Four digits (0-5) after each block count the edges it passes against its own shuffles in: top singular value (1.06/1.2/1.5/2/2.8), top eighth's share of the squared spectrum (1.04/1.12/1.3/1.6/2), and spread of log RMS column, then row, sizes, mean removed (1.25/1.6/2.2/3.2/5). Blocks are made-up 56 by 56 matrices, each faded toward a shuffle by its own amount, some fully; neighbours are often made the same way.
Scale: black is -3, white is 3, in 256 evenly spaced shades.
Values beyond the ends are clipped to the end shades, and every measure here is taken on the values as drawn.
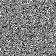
0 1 0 0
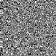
3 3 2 2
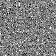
0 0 0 0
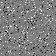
0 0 0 0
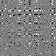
4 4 2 2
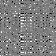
4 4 2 3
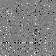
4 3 1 1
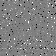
3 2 0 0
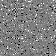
3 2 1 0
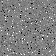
0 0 0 0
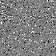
2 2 0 0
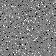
1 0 0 0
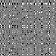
5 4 3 3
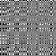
5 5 4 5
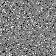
1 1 0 0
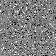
3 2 1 0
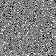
2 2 1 0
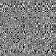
4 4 3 3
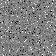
0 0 0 0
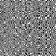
4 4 3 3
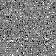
3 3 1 1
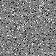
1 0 0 0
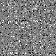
3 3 1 2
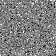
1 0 0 0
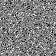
1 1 0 0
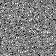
0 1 0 0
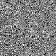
3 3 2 1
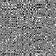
4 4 2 2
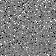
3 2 0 1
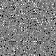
3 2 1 1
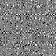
4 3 1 2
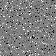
2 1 0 0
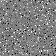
0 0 0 0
